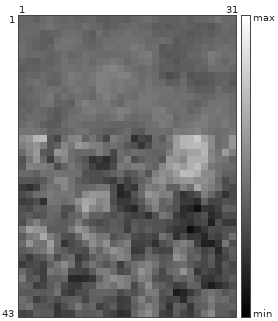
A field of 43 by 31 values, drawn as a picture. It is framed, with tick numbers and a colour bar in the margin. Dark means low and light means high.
No row or column stands out. A horizontal seam about 40% of the way down splits the table, and the top part is calmer. There are no regular stripes. The texture is blotchy.
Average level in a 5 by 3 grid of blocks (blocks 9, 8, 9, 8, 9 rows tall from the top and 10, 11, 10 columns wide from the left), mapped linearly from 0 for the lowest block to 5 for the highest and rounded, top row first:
3 3 2 / 3 3 3 / 3 2 5 / 3 2 0 / 1 2 1
